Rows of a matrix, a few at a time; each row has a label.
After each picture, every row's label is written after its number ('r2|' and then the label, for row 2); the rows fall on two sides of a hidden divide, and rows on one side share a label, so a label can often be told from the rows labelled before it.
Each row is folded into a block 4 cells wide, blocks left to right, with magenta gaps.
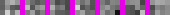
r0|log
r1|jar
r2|jar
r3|jar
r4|jar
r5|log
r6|log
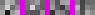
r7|log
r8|log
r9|jar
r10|jar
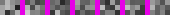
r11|log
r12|jar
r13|jar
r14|jar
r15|jar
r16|jar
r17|jar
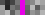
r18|jar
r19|log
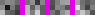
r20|jar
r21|jar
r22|log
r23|jar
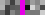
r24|jar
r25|log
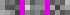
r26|jar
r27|jar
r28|jar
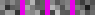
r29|jar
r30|jar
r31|jar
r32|jar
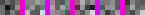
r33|jar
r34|log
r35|jar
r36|log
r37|log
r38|log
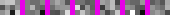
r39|log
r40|jar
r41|log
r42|jar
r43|log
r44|jar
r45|jar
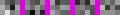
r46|jar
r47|jar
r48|jar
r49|jar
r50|jar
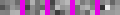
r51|log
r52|log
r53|log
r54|log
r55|log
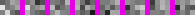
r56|jar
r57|jar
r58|jar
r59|jar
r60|log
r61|log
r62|log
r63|log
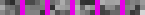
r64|jar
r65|jar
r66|log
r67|jar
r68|log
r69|log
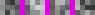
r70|jar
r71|log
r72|log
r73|jar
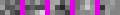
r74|jar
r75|log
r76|jar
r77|log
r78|log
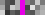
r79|jar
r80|log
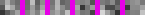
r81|log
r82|log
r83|log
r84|jar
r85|jar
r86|log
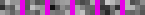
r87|log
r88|log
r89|log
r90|jar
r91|log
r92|jar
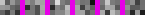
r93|jar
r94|log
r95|log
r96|jar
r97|log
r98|jar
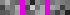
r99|log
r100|log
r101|jar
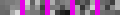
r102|log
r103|jar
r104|jar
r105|jar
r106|jar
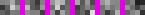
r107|log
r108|jar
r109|log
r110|log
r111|log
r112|jar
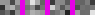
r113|log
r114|log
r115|jar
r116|log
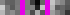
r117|jar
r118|jar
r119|jar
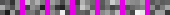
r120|jar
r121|log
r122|jar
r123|log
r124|log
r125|log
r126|jar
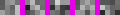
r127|log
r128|log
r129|log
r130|log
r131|jar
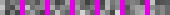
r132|jar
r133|jar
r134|jar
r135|jar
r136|log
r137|log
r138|jar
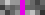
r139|log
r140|jar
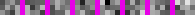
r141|log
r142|jar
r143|log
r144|jar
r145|jar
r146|log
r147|jar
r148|log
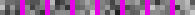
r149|jar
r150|jar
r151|jar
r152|log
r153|jar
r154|log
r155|jar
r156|log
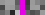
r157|log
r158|log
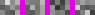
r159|log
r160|log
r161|jar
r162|jar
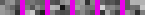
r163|jar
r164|jar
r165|jar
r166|jar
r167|jar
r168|log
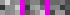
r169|log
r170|log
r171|jar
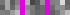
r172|log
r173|jar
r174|log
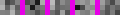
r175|jar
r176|jar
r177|jar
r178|log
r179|jar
